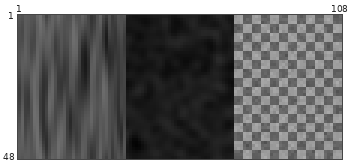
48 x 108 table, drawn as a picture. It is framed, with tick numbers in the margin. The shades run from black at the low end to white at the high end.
It is made of 1 by 3 panels. Panel 1,1: low, streaked downward. Panel 1,2: very low, blotchy, faint in contrast. Panel 1,3: middling, checkered, strong in contrast.
